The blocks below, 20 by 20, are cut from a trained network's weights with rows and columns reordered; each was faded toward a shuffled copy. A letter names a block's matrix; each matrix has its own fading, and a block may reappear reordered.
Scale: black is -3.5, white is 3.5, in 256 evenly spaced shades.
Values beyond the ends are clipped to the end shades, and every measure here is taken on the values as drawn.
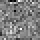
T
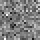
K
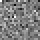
K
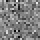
K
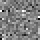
T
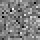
K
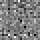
T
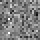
K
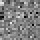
T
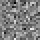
T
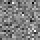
T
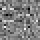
T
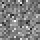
K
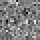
T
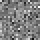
K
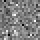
K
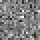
K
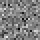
K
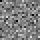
K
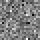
K
